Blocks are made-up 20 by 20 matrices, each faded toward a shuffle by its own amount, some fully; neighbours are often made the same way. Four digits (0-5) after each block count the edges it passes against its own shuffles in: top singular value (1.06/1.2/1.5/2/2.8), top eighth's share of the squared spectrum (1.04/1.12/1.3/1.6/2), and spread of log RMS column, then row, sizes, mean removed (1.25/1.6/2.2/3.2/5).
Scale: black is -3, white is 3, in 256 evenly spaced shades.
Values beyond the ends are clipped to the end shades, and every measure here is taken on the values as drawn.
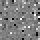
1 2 1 0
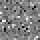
0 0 0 0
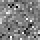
1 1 0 0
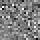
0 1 0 1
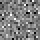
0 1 0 0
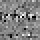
2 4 0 2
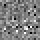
1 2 0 0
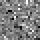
0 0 0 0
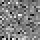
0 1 0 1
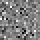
0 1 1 0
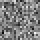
2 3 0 1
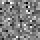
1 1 0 1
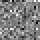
1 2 0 2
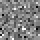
1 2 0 0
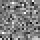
0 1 0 1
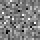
1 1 0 0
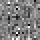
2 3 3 1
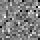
1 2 0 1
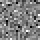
1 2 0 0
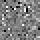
1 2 0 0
